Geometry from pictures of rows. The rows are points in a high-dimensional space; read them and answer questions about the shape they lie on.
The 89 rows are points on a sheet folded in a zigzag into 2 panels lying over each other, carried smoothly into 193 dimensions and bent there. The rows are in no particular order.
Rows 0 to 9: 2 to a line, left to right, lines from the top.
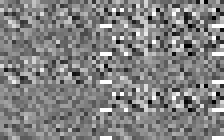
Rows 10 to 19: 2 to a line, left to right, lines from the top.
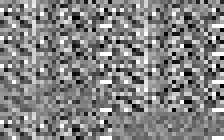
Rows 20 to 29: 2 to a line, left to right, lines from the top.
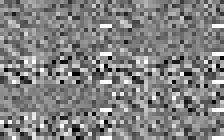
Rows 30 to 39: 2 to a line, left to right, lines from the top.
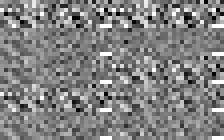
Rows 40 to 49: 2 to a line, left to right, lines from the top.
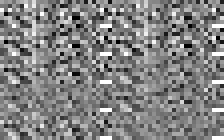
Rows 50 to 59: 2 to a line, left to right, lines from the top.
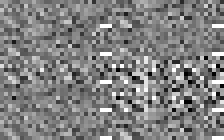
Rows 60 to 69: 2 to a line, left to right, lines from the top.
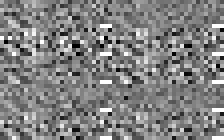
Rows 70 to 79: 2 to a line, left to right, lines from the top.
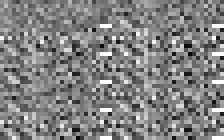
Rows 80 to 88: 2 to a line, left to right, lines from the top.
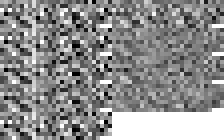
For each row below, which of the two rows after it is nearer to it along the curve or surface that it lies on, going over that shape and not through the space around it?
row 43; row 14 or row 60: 60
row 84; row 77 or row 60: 60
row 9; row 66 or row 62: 66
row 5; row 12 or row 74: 74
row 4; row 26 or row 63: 63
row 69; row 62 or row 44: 62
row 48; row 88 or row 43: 43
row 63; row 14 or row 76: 14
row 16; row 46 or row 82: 82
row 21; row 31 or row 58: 31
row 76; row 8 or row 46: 46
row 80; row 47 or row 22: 22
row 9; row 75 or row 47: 75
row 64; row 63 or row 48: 48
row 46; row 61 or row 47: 47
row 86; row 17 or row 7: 17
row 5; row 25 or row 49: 25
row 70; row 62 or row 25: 62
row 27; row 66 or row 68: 68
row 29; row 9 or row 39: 9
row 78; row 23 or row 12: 12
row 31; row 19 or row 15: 15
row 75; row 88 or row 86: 88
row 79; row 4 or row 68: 68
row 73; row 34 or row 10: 10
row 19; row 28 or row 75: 75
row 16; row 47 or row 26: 26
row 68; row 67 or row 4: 4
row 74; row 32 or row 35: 35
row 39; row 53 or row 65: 53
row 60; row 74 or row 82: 74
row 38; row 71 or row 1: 1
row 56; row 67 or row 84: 67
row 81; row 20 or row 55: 55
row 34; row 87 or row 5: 87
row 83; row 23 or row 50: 50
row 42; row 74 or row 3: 74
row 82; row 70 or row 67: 70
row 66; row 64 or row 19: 19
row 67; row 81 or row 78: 81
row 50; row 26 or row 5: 26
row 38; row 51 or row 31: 31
